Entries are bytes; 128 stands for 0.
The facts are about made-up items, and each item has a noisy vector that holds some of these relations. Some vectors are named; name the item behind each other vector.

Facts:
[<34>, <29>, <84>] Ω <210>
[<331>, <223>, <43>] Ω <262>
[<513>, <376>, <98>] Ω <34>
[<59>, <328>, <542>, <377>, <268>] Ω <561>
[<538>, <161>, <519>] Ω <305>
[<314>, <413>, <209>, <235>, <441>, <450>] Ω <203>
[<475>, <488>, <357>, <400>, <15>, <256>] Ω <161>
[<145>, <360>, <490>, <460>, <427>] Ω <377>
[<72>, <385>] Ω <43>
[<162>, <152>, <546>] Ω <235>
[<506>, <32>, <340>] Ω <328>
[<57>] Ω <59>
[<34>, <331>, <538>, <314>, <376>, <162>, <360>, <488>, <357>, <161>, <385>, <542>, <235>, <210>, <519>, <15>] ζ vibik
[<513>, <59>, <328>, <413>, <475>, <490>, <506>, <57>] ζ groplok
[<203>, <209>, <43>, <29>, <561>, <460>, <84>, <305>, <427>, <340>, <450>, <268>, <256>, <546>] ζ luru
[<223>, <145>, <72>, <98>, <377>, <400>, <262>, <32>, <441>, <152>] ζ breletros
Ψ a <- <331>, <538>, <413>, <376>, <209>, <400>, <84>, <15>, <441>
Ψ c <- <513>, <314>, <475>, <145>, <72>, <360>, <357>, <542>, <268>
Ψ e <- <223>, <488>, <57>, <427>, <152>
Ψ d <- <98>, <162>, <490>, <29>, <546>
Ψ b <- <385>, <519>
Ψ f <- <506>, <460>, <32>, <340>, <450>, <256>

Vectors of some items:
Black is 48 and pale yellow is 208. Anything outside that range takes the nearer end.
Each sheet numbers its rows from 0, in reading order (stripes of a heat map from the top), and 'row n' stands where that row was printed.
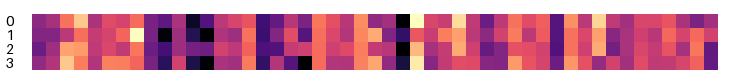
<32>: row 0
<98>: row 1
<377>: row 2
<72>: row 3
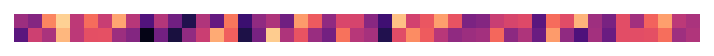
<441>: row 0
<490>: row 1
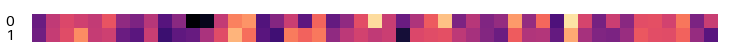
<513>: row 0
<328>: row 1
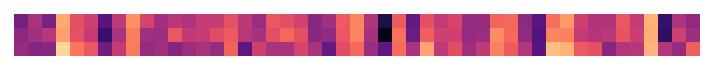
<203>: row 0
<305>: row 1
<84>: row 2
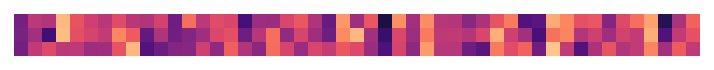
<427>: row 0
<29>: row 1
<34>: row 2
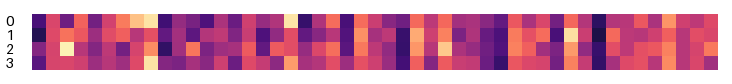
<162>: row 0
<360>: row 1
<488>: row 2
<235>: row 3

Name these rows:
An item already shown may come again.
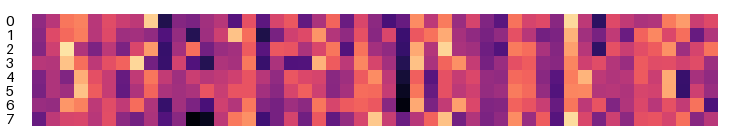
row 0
<331>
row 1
<57>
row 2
<488>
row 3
<223>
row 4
<203>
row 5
<561>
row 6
<262>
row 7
<513>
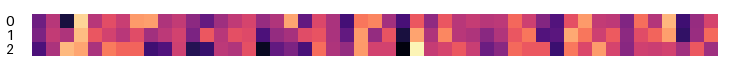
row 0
<546>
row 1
<427>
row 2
<145>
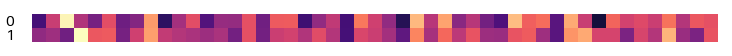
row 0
<357>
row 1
<209>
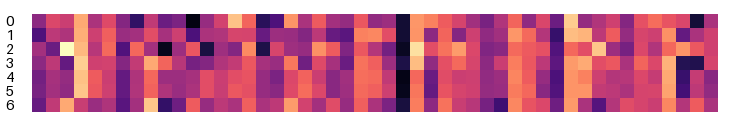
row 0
<506>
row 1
<268>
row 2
<400>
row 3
<450>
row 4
<561>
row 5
<561>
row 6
<161>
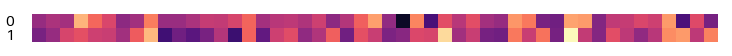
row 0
<43>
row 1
<376>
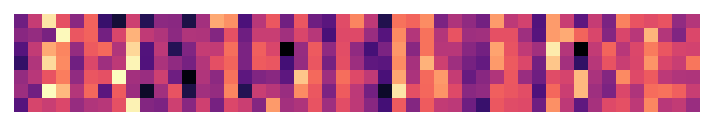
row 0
<475>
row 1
<209>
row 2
<385>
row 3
<519>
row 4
<152>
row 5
<400>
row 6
<235>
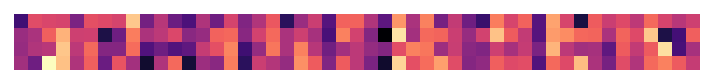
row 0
<314>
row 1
<256>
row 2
<413>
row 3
<400>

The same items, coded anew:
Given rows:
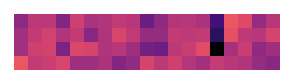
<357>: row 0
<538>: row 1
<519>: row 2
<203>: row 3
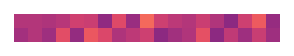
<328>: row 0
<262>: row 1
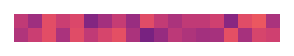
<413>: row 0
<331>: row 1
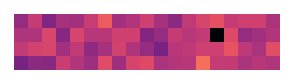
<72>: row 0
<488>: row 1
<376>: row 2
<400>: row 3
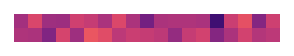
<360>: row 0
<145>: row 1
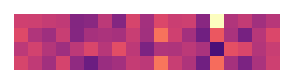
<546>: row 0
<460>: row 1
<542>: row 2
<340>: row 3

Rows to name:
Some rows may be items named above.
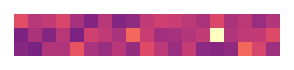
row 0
<209>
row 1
<98>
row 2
<475>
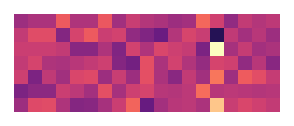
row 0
<441>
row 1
<385>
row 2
<546>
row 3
<43>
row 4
<513>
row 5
<400>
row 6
<162>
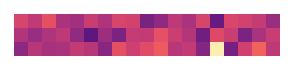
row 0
<235>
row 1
<256>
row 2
<490>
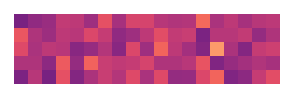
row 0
<400>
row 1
<268>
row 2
<450>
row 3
<377>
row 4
<32>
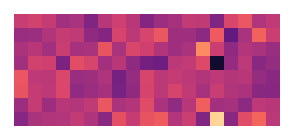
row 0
<314>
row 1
<506>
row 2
<152>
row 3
<519>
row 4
<203>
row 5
<203>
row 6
<223>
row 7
<490>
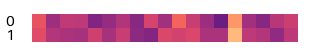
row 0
<450>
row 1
<84>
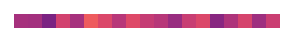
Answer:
<145>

